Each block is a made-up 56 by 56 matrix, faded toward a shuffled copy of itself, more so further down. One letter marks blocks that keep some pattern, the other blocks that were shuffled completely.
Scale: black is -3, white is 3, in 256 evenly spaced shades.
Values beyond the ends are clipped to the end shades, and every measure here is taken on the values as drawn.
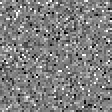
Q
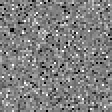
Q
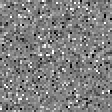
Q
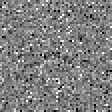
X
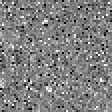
X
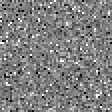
Q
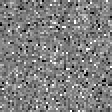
X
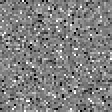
Q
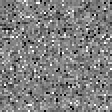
X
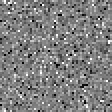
Q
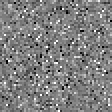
Q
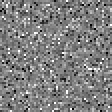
Q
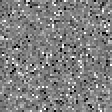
Q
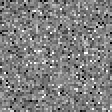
Q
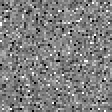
Q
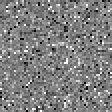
Q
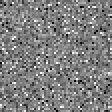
X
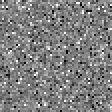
Q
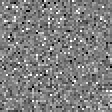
Q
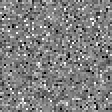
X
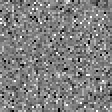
X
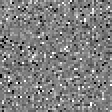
X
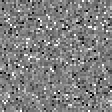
Q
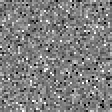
X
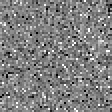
Q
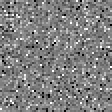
X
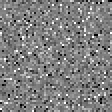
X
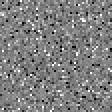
Q
